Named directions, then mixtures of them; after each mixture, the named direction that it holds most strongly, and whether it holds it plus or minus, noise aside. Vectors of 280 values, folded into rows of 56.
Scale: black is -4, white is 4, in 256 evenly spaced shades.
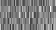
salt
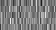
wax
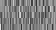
wax, minus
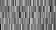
salt, minus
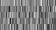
salt, minus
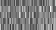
salt, plus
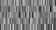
salt, minus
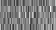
salt, plus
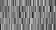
salt, minus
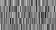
wax, minus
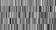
salt, minus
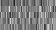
salt, plus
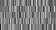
wax, plus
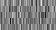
wax, minus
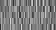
wax, plus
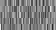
wax, minus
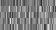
salt, plus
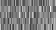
salt, plus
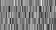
salt, minus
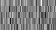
wax, minus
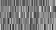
salt, plus
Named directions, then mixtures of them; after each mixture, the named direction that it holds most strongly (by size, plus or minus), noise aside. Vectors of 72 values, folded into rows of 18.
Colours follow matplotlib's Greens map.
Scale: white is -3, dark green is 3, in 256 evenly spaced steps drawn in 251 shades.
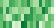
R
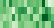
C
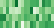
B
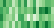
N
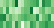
B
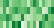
R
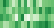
N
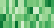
B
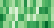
N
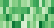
R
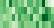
C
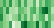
N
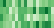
N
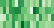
B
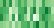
N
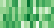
N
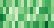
N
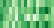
N
